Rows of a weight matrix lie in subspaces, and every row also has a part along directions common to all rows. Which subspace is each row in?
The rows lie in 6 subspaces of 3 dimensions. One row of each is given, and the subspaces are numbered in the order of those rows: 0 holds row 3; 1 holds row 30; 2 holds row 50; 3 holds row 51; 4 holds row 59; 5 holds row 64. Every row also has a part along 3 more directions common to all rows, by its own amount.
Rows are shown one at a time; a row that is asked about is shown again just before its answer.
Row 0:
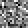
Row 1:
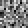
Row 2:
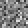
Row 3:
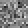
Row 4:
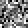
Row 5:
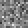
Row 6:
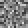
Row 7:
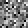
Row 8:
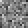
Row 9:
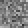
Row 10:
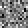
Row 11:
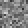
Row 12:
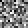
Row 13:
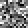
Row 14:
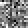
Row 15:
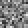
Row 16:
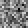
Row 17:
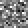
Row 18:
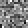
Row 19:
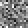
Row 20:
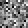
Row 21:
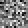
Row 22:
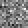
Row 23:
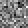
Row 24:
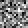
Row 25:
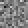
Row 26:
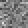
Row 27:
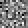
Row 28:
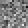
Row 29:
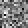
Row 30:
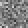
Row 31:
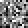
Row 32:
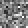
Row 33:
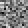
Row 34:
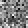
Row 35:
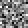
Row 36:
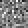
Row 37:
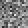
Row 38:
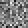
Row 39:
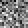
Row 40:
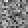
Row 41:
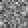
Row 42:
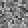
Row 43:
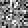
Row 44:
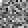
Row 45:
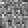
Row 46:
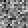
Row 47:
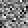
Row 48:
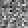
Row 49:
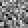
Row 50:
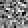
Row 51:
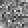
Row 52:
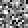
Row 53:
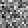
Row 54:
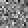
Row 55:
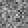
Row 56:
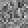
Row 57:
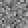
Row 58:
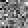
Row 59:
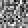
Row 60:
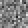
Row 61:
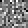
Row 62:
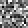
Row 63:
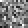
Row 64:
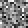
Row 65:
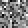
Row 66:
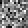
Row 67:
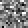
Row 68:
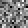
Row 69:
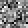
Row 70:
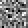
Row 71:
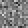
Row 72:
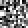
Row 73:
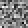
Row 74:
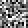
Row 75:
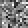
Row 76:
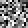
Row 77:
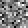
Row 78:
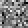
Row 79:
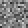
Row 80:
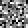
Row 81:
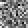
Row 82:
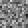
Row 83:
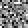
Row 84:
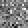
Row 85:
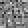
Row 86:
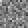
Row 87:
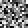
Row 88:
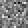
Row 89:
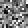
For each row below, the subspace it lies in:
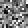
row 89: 5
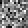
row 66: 3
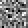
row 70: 2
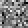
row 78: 1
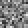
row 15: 5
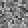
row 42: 4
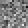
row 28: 1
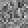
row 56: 0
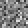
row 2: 0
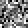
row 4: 0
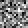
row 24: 2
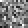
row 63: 3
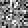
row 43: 1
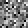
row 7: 1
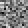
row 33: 4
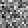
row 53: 0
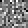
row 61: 3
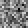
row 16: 2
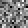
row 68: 0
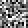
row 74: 2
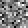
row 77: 0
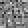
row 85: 3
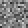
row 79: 5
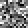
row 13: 0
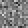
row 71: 4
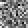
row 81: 4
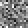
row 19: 1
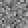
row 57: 0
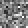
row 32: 5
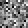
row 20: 1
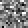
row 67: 2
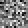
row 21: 2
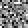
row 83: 5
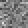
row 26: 1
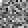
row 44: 3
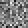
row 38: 4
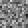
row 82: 5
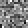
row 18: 0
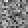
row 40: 5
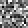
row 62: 0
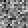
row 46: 2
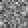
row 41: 2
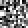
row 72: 4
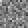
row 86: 3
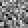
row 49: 3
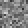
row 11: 5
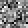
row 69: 0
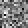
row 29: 5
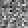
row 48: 1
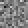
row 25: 2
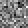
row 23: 0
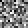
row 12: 3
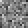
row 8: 3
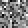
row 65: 5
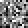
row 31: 3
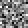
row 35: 5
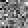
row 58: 1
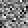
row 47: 4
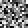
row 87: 5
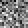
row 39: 3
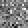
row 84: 4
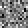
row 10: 4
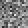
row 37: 1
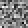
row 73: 0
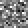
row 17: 2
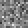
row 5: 4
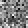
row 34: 2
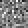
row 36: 3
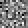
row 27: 2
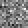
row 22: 4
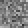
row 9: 3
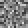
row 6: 2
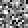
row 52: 5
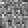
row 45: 3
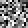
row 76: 1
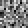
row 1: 4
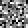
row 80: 5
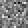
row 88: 2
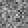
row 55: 0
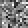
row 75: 1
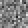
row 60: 4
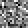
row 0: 4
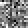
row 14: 1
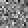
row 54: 1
